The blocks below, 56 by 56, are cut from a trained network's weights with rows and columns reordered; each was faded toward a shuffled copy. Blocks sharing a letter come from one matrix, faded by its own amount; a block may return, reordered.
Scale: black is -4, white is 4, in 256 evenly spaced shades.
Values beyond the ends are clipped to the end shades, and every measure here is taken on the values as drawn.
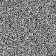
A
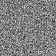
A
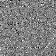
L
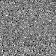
L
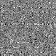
L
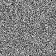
A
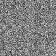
A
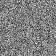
A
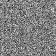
A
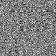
L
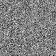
A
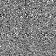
L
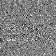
L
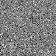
L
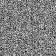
A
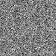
A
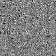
L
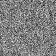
A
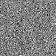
L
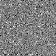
L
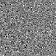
L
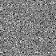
L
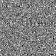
L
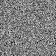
A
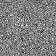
L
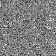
L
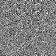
L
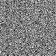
A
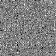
L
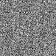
A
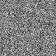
A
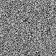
A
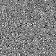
L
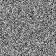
A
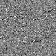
L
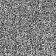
A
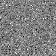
L
